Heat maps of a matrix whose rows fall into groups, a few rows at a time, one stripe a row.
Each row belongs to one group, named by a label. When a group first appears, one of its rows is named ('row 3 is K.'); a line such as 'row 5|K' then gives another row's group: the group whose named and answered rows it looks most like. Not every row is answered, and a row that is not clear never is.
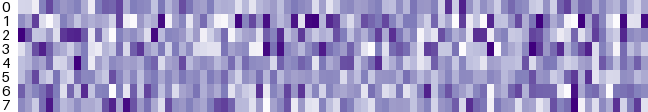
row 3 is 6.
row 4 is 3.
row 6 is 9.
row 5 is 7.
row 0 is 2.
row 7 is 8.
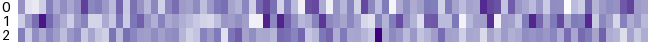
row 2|3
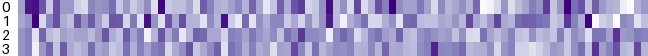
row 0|3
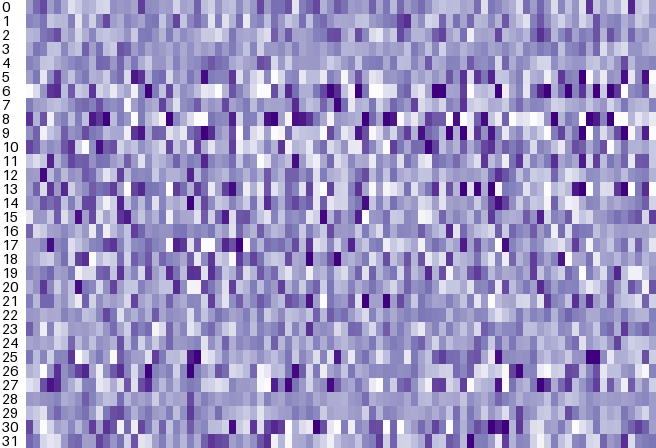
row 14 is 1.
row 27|6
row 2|6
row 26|2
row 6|6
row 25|7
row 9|8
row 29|2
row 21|3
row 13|8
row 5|8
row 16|3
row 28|1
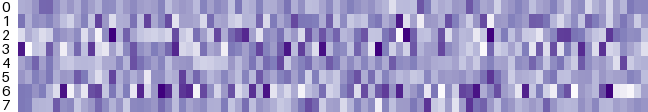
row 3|3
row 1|9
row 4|6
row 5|1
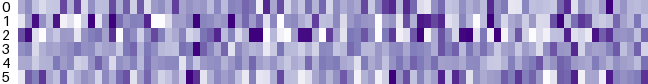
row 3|8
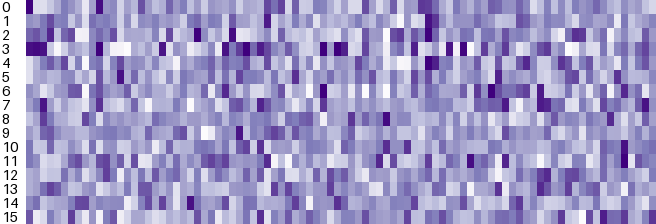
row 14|2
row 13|6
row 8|3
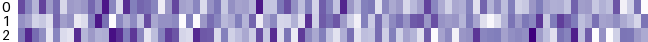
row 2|7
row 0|8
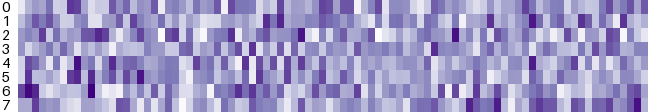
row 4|7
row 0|3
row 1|6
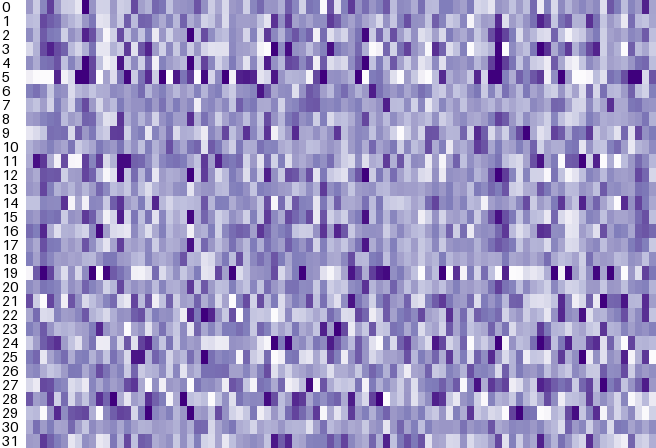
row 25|8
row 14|9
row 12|1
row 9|9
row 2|1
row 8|1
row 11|7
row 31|6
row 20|1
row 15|1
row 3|6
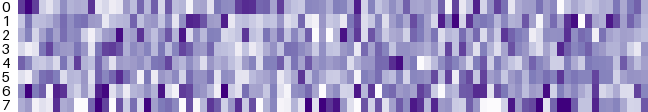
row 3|2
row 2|2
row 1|8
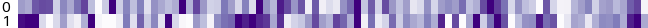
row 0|1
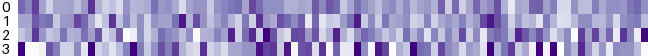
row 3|3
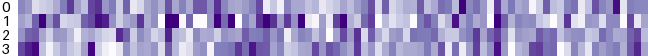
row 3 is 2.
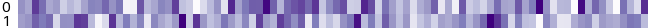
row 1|1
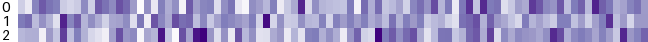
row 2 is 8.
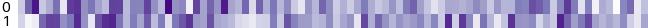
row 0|7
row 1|2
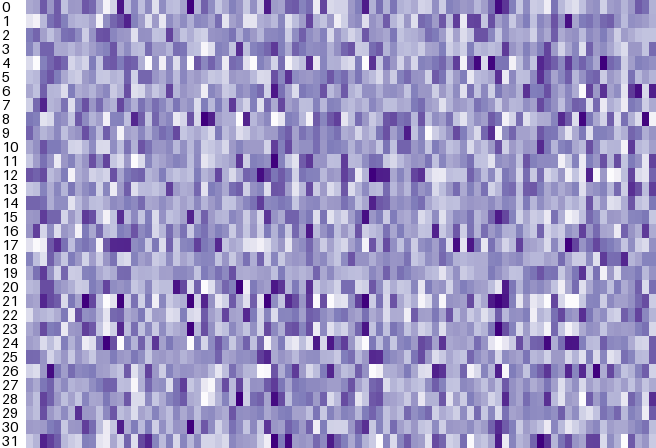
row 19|7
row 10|6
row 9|9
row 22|9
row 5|6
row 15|1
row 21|1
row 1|2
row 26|6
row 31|6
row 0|1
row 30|1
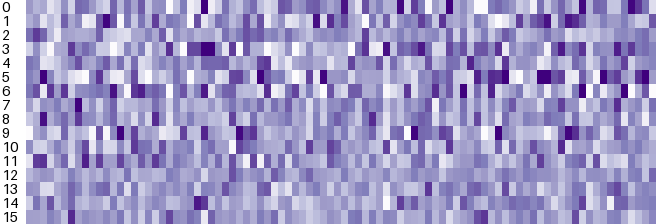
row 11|7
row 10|3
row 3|8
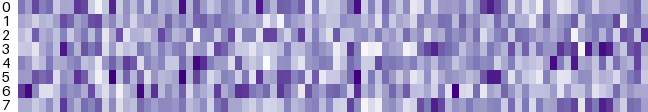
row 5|1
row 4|8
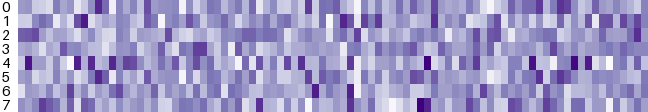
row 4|7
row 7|9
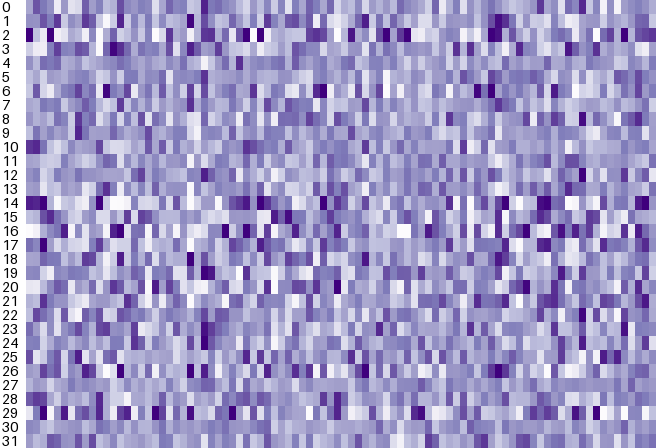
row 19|8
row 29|7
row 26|1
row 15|6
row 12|8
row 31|9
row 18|1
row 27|8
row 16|9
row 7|1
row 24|8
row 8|9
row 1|1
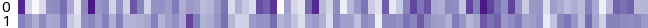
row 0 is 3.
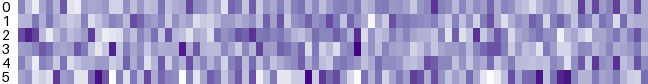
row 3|1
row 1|6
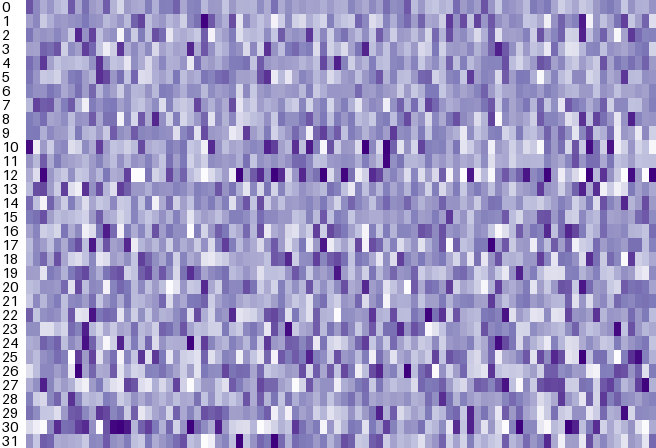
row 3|1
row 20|9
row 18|6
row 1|8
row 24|1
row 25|9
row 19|2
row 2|9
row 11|3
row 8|9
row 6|9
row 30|2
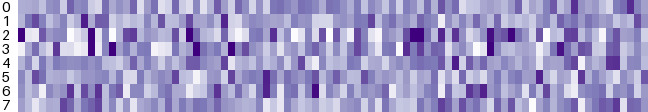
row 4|8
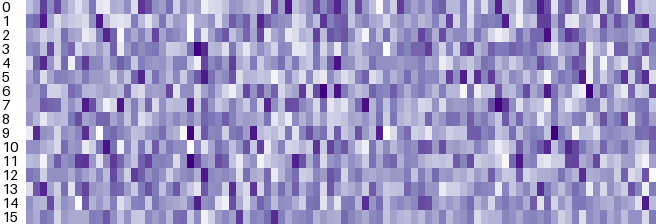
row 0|6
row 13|7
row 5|8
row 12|8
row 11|2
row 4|7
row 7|1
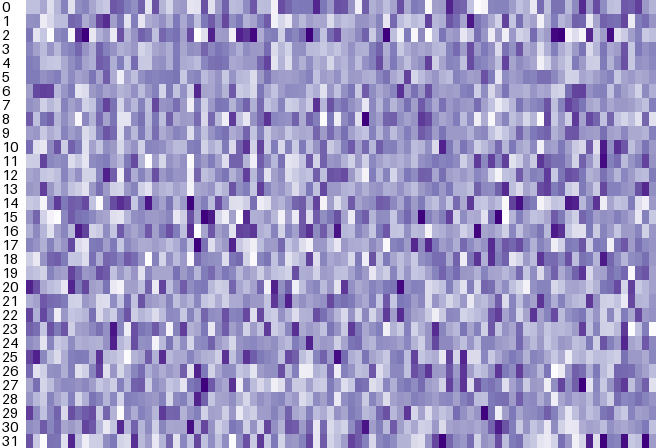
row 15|8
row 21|6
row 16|3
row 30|1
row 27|8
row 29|9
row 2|3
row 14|2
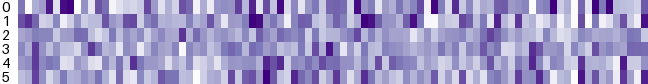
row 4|6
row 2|1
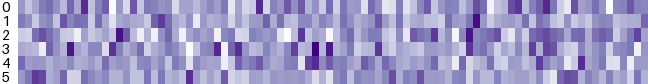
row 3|3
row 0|9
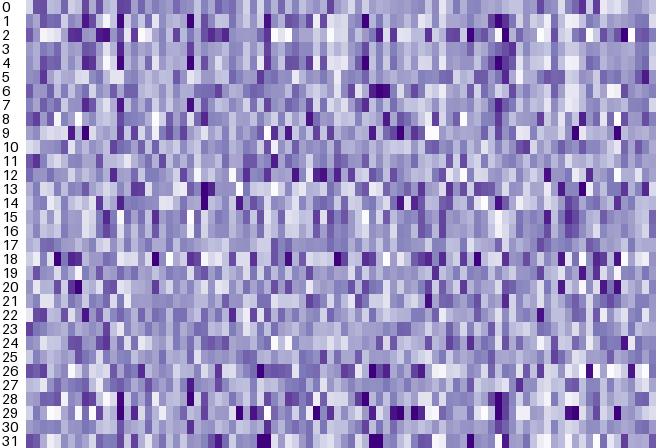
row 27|2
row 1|1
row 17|6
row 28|1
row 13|8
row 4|1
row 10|9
